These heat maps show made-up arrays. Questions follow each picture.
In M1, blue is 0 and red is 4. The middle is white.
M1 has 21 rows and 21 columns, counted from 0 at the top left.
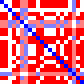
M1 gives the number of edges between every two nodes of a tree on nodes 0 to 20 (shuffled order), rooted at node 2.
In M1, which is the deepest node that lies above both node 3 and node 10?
5
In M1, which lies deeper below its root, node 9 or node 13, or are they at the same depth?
the same depth
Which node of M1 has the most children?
6
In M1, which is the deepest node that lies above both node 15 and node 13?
6
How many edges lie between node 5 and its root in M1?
1
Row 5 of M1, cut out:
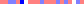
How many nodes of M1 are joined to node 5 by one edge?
6
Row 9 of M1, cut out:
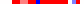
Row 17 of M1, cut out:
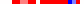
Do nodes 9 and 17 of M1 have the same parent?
yes
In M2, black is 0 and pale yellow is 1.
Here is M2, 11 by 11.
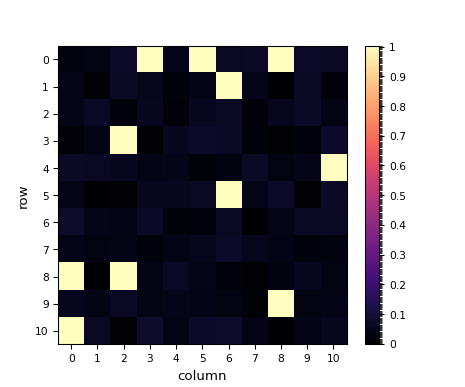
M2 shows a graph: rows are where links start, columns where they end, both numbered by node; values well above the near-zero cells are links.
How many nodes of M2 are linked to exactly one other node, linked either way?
3
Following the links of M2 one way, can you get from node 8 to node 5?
yes
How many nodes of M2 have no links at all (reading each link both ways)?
1
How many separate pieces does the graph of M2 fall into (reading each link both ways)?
2
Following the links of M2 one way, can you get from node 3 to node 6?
no
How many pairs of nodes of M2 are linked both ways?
1
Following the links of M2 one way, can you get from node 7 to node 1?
no
